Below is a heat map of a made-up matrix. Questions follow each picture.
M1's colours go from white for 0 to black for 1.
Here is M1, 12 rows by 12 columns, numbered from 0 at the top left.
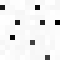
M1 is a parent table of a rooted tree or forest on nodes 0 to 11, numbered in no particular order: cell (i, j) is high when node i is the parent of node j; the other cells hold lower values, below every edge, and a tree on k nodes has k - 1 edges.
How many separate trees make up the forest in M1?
4
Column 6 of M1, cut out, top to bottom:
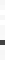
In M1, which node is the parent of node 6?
8
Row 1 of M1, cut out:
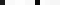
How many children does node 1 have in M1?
2
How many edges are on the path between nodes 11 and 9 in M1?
1
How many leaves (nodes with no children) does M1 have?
7
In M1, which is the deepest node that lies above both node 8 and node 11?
4
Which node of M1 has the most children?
4
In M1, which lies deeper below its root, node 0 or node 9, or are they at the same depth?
node 9
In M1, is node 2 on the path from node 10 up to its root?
no
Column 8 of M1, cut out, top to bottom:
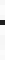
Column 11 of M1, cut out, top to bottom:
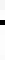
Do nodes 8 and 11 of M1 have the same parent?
yes
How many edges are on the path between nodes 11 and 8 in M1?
2
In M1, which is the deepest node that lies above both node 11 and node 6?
4
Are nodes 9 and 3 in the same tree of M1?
yes
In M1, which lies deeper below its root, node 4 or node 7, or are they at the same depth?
node 7
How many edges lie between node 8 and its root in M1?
1
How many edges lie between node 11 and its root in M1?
1
